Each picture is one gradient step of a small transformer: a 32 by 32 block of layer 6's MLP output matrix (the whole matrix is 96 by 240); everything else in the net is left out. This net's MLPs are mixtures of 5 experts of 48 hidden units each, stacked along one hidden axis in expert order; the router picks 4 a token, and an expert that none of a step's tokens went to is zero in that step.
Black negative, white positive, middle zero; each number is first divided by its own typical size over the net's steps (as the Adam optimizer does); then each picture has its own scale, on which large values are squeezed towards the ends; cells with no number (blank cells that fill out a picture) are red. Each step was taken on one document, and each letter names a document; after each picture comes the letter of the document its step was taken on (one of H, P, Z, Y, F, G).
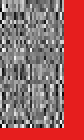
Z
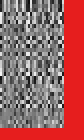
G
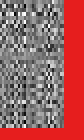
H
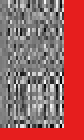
Z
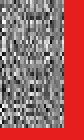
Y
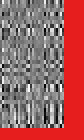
Z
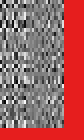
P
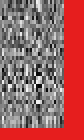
G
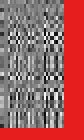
Y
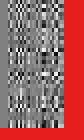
Y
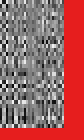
P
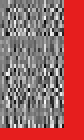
Y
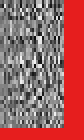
G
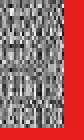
G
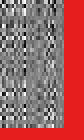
H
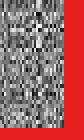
G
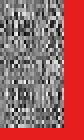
P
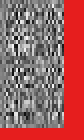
P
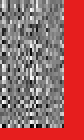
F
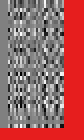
Z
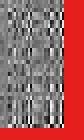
Z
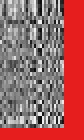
G
